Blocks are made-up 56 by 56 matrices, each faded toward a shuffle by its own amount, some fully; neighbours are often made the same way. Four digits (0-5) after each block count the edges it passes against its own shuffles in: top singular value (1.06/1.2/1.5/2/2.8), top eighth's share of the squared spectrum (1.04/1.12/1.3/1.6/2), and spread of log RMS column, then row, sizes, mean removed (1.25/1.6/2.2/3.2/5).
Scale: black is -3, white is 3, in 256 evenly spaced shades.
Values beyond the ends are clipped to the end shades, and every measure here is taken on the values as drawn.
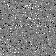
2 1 0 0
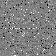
2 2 0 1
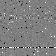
4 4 0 1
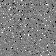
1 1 0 0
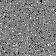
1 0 0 0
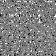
3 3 0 1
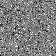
0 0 0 0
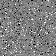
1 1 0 0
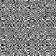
4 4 2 3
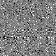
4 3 1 2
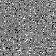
3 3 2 1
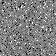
0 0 0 0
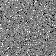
0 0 0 0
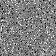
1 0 0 0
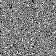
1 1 0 0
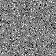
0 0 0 0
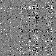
2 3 3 2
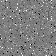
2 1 0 0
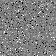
0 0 0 0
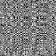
4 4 3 3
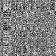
4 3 2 2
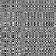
5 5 3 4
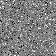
0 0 0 0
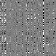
4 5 3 1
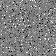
1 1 0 0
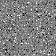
2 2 1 1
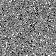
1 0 0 0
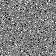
0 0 0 0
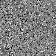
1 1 2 0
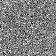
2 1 0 1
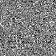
2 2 0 2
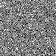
2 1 0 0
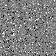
1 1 0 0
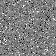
0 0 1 0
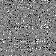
1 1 1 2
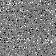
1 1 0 1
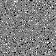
1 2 1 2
